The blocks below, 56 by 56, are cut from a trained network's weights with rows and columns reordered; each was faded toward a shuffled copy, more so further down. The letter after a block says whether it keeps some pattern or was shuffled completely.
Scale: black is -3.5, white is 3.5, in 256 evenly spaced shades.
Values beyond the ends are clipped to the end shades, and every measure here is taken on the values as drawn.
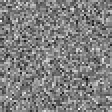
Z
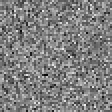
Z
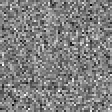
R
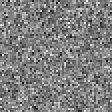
R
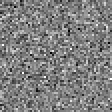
R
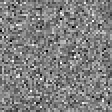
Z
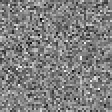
Z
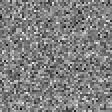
Z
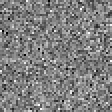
R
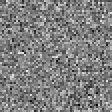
Z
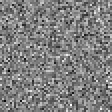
R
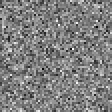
Z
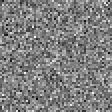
R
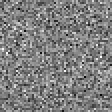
Z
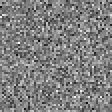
Z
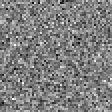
Z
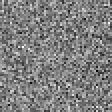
Z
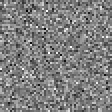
R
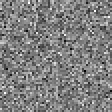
R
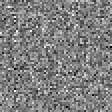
Z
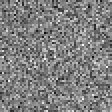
R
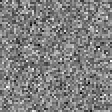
R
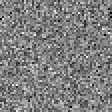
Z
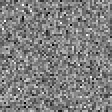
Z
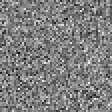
R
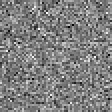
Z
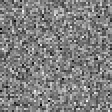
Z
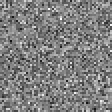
R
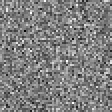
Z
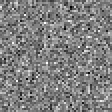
Z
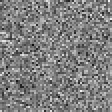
R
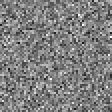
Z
